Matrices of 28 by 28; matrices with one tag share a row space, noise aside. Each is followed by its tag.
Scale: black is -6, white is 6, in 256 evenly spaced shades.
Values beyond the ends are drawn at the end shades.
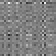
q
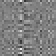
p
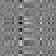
p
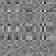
q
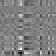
p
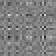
q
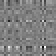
q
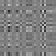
q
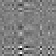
p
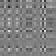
q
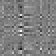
p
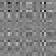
q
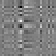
p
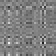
q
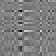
p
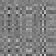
q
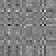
q
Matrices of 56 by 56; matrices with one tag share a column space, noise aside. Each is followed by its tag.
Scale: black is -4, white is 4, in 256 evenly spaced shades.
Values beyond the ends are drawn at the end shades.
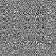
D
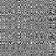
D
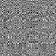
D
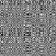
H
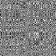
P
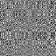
P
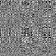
H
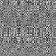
H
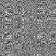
D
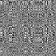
H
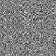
D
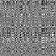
H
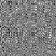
H
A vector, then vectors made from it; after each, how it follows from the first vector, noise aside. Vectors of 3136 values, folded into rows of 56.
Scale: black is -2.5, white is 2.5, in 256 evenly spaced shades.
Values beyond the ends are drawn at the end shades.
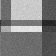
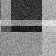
negated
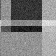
negated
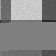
partly zeroed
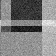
negated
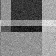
negated
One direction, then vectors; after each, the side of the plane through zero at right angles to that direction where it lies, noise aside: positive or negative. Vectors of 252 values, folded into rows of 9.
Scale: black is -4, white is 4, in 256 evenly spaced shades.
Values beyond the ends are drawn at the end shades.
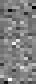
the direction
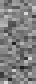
negative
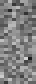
positive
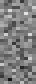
negative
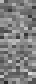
positive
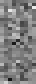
negative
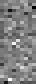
positive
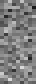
positive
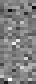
positive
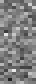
negative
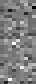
positive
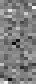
negative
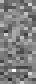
negative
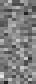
positive
